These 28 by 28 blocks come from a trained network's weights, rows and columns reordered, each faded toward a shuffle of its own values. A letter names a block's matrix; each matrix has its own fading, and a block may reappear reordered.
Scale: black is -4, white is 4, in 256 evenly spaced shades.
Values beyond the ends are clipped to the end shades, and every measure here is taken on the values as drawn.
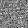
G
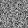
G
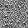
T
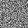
G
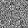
T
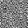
T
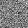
G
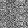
T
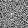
G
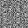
T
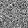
T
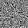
G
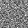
G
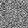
T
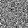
G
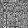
T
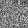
T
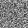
T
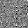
G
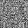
T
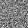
G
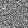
G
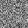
T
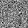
G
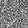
T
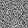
T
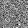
G
